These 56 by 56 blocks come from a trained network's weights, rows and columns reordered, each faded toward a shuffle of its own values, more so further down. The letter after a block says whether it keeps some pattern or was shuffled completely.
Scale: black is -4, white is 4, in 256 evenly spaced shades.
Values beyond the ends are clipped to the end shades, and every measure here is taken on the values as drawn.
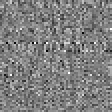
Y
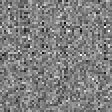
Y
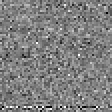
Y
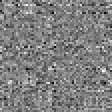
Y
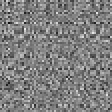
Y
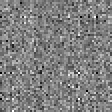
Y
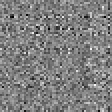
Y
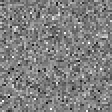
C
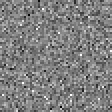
C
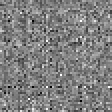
Y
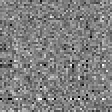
Y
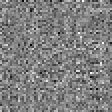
Y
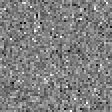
C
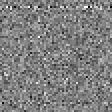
Y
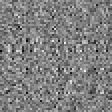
Y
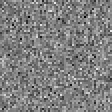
C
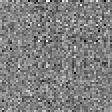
Y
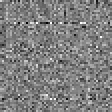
Y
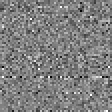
Y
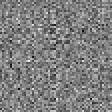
Y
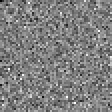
C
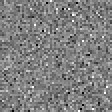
C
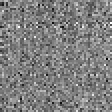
Y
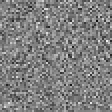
Y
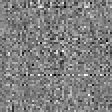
Y
